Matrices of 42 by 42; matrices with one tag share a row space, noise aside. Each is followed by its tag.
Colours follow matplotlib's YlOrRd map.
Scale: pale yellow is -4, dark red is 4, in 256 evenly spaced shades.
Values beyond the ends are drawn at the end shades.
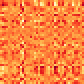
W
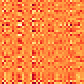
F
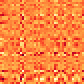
W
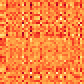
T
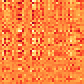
F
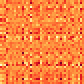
T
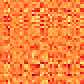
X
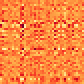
W
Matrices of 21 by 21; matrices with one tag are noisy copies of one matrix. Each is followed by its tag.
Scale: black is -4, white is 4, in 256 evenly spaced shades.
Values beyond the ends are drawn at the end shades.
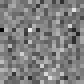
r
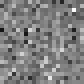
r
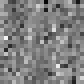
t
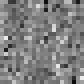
t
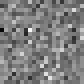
r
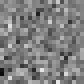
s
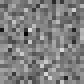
r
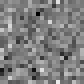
s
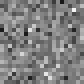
r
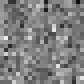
t
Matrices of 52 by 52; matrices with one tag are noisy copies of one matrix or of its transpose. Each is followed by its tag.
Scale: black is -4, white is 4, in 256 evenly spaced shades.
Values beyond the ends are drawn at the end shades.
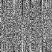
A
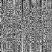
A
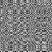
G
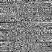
A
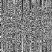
A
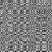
G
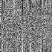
A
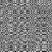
G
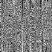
A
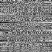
A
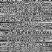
A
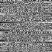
A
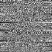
A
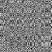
G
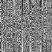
A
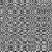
G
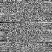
A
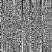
A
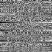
A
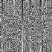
A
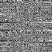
A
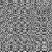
G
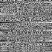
A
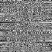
A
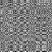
G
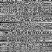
A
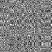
G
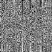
A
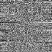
A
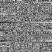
A
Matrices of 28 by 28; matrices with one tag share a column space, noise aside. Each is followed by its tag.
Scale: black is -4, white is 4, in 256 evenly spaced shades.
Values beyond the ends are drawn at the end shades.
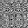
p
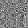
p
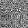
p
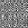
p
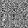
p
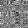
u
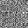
u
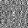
u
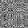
p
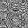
p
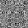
u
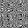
p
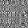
u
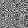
p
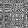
p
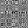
u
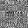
u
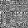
u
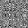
p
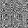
p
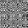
p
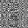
p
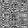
p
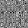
u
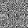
p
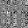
u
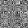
u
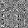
p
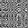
p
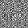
p
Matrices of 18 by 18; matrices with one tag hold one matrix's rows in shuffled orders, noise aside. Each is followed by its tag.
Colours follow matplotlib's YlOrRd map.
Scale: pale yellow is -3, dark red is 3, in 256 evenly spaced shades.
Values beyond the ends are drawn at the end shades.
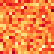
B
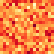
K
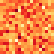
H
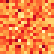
H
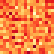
K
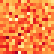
H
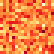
B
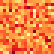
K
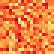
H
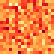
H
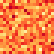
B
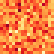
H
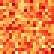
B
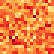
K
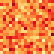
B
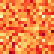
B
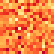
H
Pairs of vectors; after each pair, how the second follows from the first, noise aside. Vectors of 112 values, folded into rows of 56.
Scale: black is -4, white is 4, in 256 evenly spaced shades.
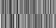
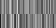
negated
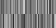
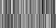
shuffled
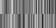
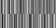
shuffled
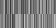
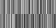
negated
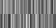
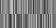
shuffled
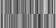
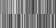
shuffled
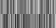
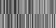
shuffled
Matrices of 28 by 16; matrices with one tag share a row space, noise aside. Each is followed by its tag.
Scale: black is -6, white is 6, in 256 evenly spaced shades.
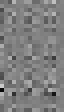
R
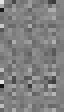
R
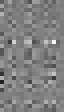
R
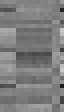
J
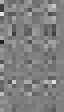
R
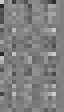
R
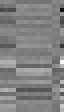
J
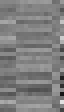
J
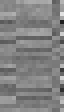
J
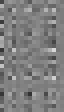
R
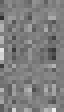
R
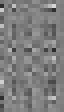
R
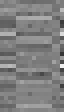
J
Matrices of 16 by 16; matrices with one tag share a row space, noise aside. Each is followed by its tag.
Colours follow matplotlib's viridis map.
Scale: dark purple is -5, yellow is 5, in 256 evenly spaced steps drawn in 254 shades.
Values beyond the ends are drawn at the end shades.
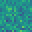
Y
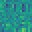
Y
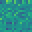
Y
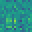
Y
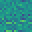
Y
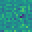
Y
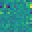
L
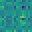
Y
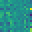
L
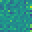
L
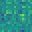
Y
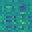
Y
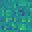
Y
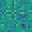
Y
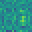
Y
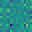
L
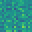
Y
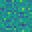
Y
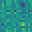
Y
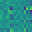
L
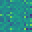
L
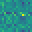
Y
